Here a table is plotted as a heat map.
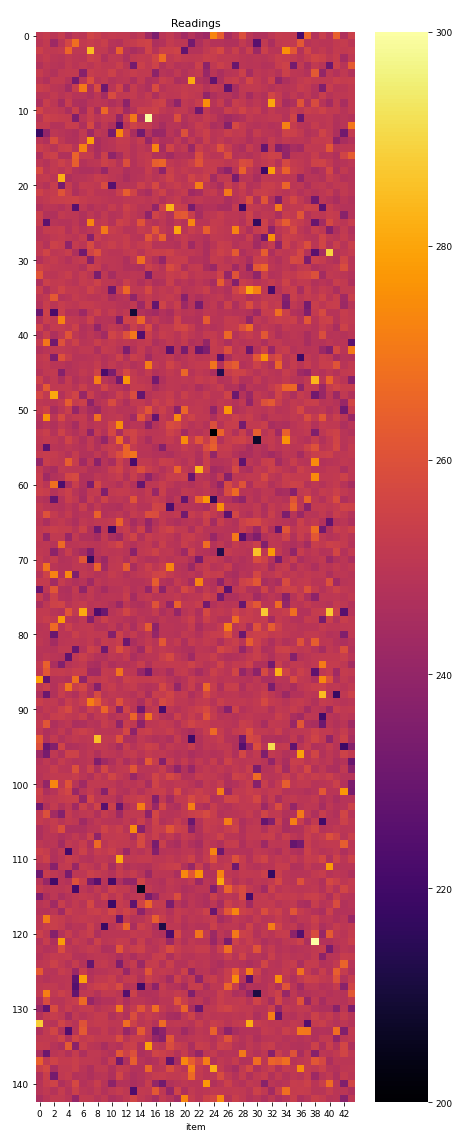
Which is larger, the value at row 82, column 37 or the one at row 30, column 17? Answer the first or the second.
the first
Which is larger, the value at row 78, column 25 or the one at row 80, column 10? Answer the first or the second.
the first
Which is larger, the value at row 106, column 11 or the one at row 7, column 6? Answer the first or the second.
the second
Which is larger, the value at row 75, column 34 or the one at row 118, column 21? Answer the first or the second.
the second
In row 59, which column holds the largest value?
38
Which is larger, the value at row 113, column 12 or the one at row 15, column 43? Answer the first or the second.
the second
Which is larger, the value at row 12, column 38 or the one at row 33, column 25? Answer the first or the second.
the second
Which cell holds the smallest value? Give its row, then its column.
53, 24
